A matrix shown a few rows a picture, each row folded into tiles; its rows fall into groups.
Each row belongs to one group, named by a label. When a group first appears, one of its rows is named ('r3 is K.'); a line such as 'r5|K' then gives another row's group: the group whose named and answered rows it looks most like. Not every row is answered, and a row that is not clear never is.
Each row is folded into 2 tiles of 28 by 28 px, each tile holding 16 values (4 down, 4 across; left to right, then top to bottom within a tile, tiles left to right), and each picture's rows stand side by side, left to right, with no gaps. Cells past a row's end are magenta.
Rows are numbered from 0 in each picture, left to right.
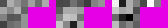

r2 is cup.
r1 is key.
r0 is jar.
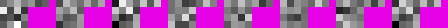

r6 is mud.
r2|jar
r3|key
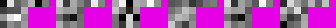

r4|cup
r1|cup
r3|key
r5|jar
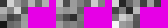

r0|jar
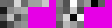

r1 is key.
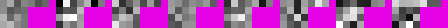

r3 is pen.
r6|key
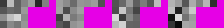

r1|pen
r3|pen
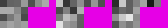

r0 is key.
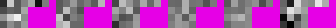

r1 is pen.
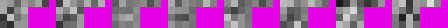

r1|jar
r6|key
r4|mud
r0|pen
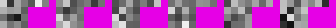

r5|pen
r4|jar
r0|cup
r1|mud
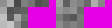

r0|mud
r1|cup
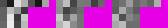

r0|key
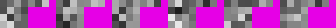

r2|pen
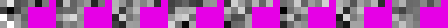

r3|key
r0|mud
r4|jar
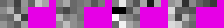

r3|mud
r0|key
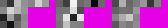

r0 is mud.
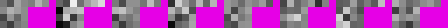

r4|pen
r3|jar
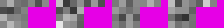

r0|mud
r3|cup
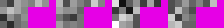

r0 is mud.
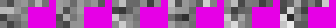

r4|mud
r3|cup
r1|pen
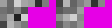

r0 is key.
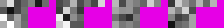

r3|jar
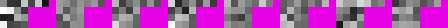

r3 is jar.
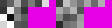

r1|jar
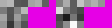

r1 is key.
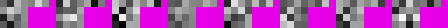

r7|key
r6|pen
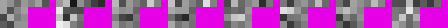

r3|cup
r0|pen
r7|key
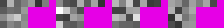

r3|pen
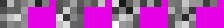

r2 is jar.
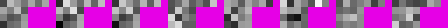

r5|cup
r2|jar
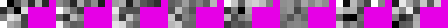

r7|jar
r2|mud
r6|cup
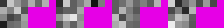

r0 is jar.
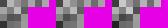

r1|jar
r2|jar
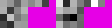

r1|cup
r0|pen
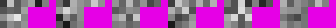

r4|key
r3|jar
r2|key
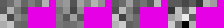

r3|key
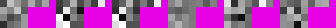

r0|jar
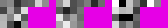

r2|cup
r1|mud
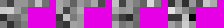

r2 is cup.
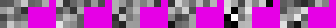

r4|pen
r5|key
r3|jar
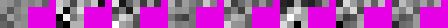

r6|jar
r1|pen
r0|pen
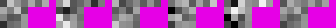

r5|jar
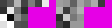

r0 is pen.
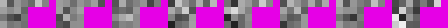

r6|cup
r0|cup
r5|jar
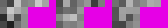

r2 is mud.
